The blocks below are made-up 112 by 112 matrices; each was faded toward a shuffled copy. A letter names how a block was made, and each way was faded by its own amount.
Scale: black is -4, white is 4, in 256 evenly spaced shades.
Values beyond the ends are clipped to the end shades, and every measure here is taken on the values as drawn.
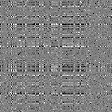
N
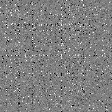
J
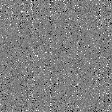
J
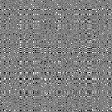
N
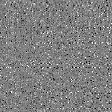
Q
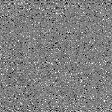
Q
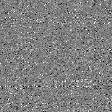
Q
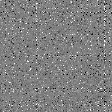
J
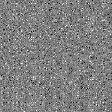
Q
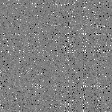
J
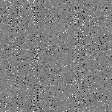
J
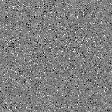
Q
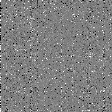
J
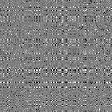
N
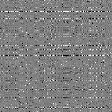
N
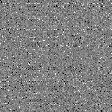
Q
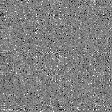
Q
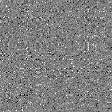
Q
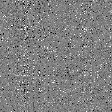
J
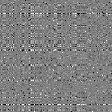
N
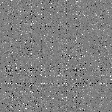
J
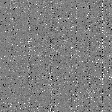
J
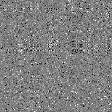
Q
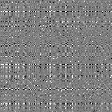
N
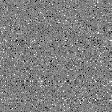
Q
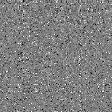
Q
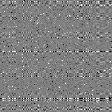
N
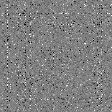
J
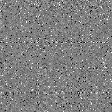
Q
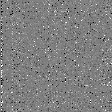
J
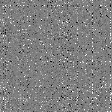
J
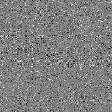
Q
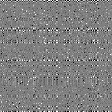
N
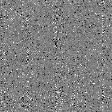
J
